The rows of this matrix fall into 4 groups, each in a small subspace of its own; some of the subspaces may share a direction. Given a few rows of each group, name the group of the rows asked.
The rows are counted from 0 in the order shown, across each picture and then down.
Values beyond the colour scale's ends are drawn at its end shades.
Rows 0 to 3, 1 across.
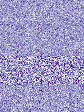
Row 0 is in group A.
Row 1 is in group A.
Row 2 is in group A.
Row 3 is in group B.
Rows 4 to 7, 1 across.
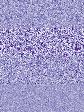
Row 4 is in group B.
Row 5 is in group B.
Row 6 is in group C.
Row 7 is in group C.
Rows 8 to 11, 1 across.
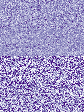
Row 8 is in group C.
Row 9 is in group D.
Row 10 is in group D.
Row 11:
A
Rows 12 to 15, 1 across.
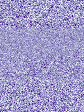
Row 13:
A
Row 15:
C
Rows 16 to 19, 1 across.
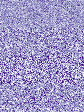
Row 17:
B
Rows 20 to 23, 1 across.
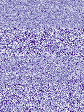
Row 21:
D
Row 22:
D
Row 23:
B
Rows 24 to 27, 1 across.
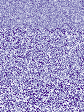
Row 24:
B
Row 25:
A
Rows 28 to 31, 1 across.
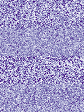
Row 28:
A
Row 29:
A
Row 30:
A
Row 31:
A
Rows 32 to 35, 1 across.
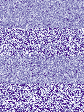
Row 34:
C
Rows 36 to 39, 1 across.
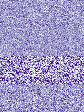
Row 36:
C
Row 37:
B
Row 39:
C
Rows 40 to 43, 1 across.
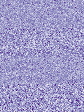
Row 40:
B
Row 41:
A
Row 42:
D
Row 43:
B
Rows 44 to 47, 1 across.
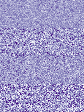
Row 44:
A
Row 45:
D
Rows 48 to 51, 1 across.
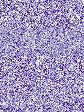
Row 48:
B
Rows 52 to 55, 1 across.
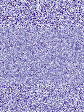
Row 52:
C
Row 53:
B
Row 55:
C
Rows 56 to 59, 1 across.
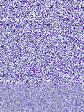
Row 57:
B
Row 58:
A
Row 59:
B
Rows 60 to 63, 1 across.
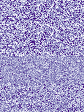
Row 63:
D
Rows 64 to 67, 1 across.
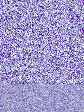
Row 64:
B
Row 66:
D
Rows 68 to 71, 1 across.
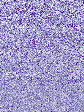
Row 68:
D
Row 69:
A
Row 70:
D
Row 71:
C
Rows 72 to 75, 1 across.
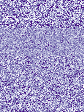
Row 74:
A
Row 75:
D
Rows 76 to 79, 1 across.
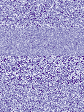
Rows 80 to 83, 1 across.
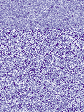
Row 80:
C
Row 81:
B
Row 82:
D
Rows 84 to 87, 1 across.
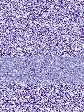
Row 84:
C
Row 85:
B
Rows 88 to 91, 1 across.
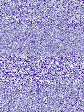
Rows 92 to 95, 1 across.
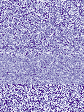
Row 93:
A
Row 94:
C
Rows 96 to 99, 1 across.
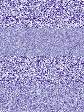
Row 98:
C
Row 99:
C
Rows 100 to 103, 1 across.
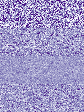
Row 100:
A
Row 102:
C
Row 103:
C
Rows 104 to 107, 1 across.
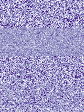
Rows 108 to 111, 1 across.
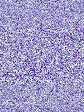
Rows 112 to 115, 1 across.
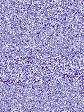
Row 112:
B
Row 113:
D
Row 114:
A
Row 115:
B
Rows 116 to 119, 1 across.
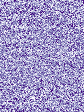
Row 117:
D
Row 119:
D
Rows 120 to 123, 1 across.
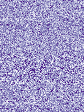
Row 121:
B
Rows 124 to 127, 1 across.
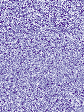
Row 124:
C
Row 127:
B
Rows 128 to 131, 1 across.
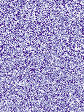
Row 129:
B
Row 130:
D
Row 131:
B
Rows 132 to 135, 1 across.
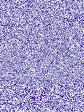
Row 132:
A
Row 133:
B
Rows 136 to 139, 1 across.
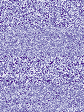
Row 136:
C
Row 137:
A
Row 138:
A
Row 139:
D
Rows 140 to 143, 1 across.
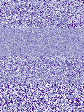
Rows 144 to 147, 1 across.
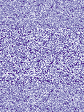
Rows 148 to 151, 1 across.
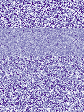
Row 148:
B
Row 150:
B
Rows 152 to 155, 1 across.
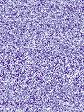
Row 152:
A
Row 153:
A
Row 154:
A
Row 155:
A
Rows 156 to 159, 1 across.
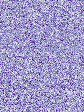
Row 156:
C
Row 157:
D
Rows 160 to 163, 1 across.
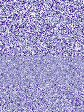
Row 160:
D
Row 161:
B
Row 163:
B
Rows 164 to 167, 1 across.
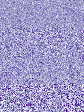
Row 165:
B
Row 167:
B
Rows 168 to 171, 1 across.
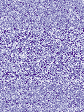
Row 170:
D
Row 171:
D
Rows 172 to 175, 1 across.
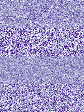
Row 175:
C
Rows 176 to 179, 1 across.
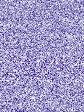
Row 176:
A
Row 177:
A
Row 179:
D
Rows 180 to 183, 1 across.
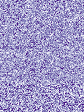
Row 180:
A
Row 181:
A
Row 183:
A
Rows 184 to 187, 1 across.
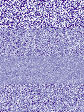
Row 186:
D
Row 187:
C
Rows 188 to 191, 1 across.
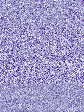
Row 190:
A
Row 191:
D
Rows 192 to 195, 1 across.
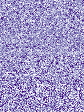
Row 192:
B
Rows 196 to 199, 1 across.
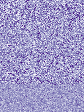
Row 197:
C
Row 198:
A
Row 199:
B
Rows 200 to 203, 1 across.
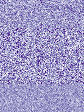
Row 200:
A
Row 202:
C
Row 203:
B
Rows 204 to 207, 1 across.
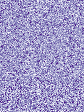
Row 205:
B
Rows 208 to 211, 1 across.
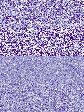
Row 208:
D
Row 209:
A
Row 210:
B
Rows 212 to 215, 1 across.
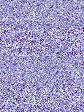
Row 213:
D
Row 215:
A
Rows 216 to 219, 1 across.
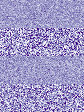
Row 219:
B
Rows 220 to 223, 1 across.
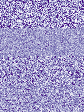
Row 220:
B
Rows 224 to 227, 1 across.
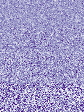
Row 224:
B
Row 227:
A
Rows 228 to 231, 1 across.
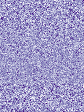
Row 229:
A
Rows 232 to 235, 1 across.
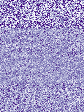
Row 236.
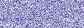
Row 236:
A
